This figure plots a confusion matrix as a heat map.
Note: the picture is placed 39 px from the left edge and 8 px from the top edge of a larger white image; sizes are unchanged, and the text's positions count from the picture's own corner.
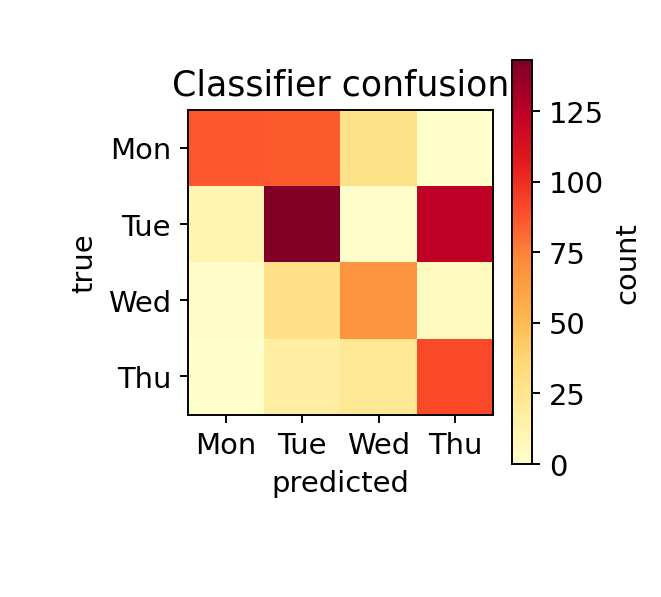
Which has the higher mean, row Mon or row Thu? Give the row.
Mon
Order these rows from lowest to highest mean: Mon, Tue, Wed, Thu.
Wed, Thu, Mon, Tue
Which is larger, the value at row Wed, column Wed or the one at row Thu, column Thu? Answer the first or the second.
the second
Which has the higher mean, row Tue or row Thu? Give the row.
Tue
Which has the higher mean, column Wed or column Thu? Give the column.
Thu
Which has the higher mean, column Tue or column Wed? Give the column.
Tue
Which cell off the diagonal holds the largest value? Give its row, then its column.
Tue, Thu
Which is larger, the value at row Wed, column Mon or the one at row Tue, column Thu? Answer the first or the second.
the second
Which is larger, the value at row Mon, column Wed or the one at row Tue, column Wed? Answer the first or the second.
the first
